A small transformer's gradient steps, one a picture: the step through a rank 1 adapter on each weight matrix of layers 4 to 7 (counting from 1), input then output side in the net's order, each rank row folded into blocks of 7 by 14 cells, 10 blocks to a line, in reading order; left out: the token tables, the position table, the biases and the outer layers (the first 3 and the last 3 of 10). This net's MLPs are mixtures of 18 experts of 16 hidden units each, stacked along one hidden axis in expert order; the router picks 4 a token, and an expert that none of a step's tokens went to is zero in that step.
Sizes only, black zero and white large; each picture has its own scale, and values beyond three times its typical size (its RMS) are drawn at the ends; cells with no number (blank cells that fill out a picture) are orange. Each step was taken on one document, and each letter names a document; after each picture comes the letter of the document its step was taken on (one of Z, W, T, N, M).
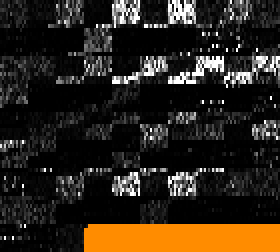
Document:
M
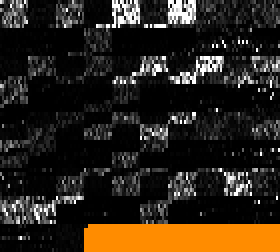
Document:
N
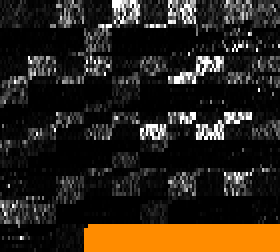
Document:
N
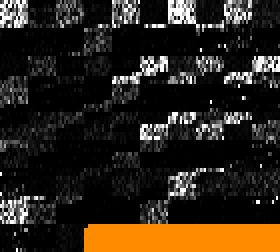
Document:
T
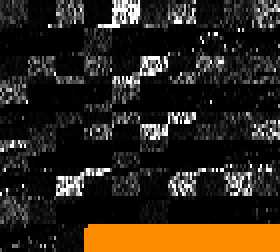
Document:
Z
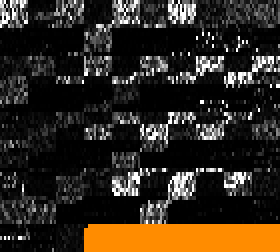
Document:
M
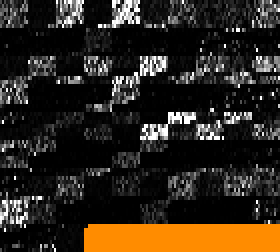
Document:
Z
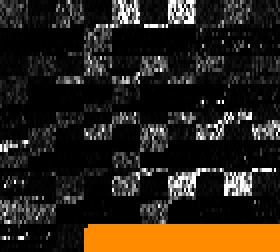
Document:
N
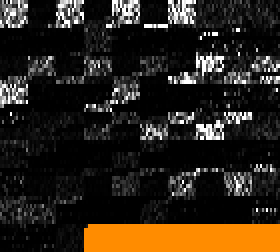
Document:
Z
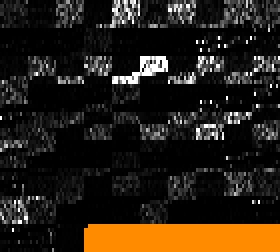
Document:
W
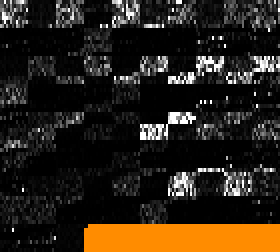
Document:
W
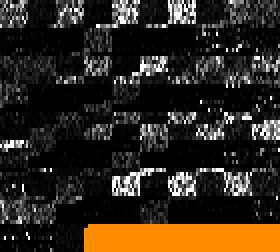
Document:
M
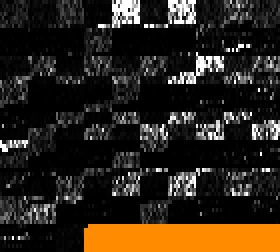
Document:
N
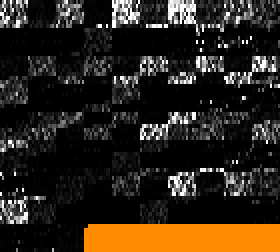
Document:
T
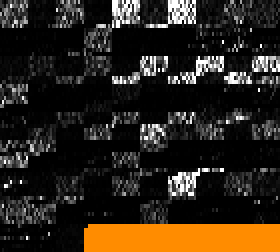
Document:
N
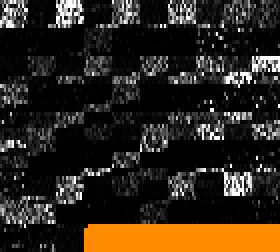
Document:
Z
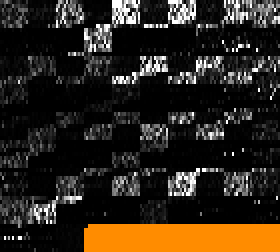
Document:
N
